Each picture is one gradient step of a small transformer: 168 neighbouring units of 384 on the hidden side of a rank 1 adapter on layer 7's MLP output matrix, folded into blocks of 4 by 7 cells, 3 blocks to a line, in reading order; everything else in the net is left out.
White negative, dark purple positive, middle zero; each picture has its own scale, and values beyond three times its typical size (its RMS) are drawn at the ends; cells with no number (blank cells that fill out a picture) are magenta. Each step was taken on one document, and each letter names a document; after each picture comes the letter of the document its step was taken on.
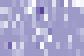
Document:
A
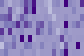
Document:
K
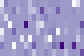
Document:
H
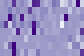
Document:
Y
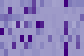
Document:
K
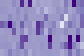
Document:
Y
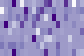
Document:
A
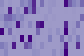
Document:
K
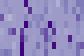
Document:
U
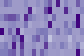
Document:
U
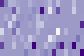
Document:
H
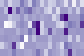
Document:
Y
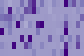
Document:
K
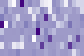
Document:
A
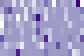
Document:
A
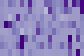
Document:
Y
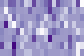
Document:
Y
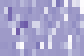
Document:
Y
